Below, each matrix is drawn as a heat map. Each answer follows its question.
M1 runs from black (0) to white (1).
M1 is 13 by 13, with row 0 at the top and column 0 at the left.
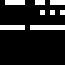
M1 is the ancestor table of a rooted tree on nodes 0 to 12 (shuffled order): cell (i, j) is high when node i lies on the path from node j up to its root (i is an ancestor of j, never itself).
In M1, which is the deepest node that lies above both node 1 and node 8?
0
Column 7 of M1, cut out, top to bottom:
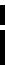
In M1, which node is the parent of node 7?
0
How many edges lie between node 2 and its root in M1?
2
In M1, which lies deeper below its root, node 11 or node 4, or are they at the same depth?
the same depth
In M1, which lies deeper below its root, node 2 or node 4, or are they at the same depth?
the same depth
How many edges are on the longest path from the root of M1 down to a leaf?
3
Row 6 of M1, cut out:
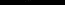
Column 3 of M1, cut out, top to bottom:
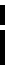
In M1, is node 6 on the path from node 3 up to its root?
no
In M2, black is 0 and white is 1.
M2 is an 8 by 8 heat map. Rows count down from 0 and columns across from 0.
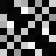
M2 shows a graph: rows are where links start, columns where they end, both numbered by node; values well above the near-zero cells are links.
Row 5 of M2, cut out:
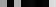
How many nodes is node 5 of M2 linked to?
3
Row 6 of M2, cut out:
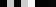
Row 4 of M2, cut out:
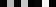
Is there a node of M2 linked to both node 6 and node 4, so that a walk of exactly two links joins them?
yes
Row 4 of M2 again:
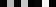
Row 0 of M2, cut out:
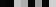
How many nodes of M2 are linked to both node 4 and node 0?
1
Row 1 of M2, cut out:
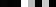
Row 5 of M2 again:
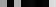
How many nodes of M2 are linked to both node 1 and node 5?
0
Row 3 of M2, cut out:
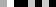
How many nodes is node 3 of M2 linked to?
4
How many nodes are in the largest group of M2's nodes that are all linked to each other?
4
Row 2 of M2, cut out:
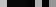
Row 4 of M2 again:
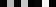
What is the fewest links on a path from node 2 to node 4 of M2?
3
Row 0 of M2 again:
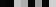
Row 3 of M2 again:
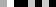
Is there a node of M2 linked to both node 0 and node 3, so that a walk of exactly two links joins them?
no
